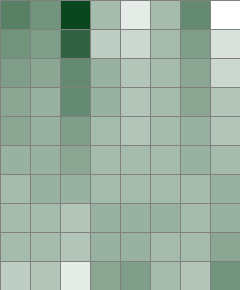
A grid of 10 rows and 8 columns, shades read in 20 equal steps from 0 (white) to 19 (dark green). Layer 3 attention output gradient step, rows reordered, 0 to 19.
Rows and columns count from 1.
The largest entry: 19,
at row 1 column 3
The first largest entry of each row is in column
3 3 3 3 3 3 2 4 8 8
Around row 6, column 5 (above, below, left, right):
6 7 7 7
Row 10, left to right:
5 6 2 9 10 7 6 11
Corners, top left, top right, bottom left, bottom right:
13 0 5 11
